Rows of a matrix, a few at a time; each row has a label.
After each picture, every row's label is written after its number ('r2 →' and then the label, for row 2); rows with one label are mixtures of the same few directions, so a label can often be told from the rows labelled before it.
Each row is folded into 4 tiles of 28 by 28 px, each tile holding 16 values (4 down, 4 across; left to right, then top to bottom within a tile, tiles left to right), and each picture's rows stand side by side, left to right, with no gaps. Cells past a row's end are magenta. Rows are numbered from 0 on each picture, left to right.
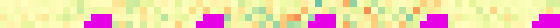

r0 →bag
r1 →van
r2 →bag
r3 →van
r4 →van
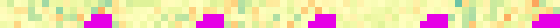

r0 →van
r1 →van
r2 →van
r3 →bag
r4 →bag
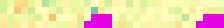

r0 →van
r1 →van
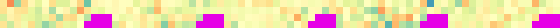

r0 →bag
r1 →bag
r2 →van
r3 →bag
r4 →bag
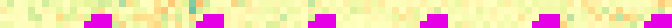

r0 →van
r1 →bag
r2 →bag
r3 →van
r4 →van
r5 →van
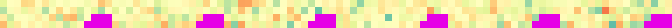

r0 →van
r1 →bag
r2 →van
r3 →van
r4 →bag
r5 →bag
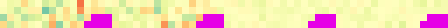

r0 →bag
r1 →bag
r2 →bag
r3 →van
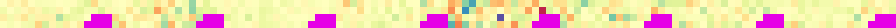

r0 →bag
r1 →bag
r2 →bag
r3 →bag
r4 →van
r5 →van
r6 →van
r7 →van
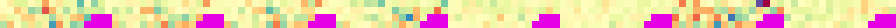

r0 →bag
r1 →bag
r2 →bag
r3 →van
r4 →van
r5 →bag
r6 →bag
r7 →bag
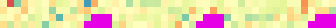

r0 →bag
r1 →van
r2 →bag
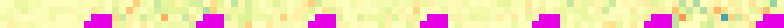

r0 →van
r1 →van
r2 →bag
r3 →bag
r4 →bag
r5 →bag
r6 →van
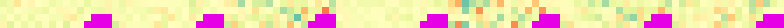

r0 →van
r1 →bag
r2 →van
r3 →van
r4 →van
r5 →van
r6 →bag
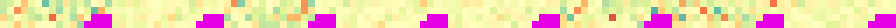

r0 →van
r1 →bag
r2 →bag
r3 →bag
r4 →van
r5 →van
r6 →van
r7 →bag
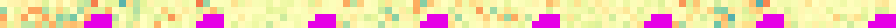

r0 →bag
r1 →bag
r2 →bag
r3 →bag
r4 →van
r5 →van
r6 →bag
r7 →van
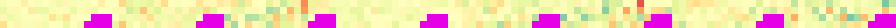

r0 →van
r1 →van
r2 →bag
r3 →bag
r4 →bag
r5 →bag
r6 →van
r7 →van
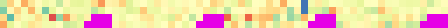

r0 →van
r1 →van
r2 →bag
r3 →bag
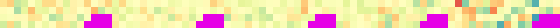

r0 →van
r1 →van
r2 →bag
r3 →bag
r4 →bag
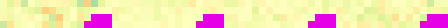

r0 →bag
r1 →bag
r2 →van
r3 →bag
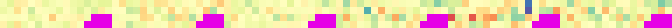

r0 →van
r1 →van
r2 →van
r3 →van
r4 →bag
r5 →van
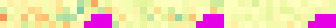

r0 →bag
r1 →van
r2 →van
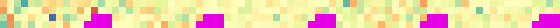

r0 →van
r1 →bag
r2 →van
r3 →bag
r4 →van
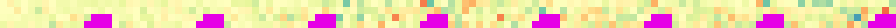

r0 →bag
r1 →van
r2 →van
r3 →bag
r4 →van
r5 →bag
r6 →bag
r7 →van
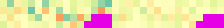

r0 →van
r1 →van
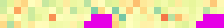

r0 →van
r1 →van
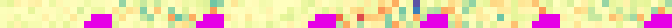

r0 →van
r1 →van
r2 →bag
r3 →bag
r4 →van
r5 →van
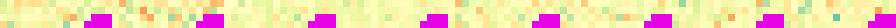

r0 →van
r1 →van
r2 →van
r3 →bag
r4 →van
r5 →van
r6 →bag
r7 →van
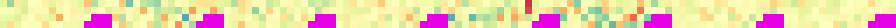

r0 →bag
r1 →van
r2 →van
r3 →van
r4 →bag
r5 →bag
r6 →van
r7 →bag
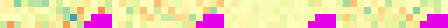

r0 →van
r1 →van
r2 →bag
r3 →van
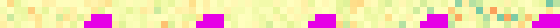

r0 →van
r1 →bag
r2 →bag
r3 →van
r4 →van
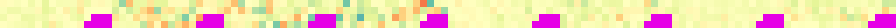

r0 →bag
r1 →bag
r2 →bag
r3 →bag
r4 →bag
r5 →bag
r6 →van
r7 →van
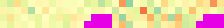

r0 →van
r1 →van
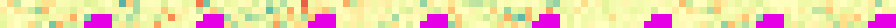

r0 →bag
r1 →bag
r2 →bag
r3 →bag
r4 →van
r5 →van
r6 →bag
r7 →bag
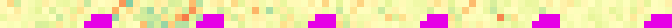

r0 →bag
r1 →bag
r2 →van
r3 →van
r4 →van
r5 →bag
